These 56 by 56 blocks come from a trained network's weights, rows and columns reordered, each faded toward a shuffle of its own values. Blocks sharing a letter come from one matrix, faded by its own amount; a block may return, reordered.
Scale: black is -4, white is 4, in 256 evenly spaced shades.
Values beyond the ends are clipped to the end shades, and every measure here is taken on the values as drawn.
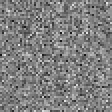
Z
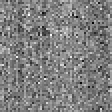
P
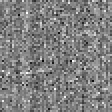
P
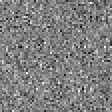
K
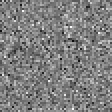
K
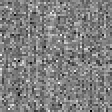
P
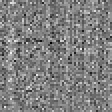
P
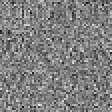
Z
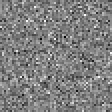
K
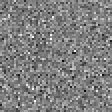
K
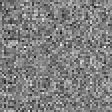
Z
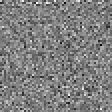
Z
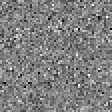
K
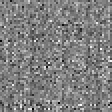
P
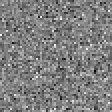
K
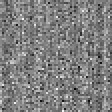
P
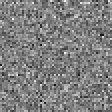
Z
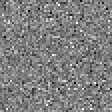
K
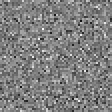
K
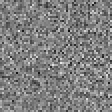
Z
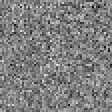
Z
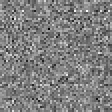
Z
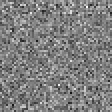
Z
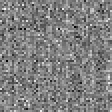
P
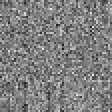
Z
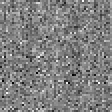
P
